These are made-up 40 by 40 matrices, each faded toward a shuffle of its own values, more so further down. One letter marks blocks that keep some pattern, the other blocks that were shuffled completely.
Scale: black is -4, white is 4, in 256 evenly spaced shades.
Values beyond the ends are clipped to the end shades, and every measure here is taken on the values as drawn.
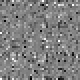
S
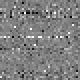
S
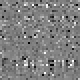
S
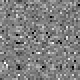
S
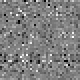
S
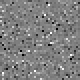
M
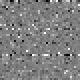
S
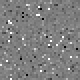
M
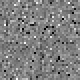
M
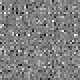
S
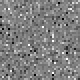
M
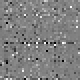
S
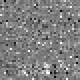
S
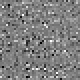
S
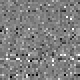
S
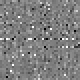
S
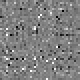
S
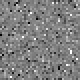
M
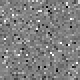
M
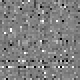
S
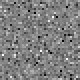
M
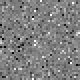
M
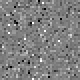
M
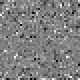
S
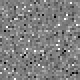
M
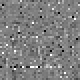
S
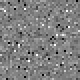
M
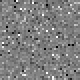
M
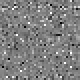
S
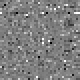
S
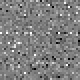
S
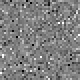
M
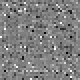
S
